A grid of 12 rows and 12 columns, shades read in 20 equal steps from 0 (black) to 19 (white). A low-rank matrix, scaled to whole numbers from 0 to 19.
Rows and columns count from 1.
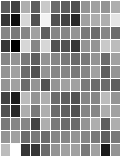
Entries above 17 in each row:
0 1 0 0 0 0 0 0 0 0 0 1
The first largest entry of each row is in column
5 5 4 3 12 2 2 3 3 5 2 2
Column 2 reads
5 1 9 0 11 12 12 2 3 10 12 19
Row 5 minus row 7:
-1 -1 1 -4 5 -1 -3 -4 0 3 0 5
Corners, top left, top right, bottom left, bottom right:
7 13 14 11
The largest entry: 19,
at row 12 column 2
